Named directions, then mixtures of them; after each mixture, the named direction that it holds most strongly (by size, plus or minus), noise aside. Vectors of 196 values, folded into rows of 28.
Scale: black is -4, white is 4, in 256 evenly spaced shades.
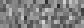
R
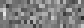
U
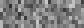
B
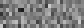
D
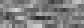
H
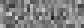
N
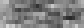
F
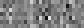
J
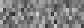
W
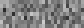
W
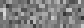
U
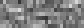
H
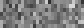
B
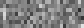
U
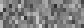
B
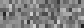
U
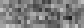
F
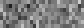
B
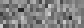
D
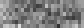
F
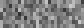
B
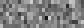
J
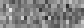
R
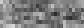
F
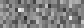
D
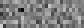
D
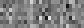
J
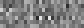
J
